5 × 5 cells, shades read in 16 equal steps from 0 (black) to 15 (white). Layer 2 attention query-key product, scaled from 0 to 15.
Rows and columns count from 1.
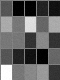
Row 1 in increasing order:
0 0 1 2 5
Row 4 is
5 2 1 0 6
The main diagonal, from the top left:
5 7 3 0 3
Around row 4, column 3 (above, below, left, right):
3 8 2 0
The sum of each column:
42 23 25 25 23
